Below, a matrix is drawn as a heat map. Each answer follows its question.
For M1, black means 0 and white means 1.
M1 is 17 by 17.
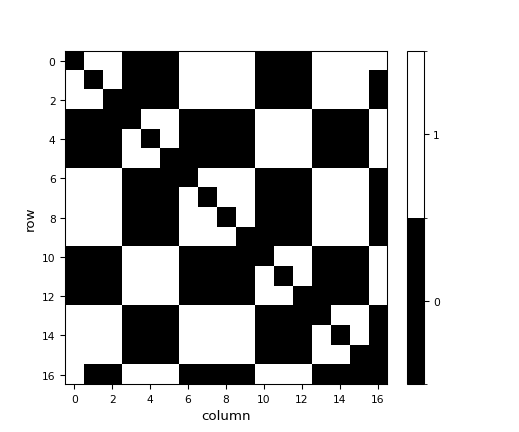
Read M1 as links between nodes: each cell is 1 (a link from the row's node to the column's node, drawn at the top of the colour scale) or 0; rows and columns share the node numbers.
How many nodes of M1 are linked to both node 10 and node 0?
1
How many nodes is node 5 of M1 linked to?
6
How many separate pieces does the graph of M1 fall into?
1
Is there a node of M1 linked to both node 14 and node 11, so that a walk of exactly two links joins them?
no
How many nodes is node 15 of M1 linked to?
9
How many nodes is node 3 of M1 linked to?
6
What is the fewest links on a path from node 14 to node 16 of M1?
2
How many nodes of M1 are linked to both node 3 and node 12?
5
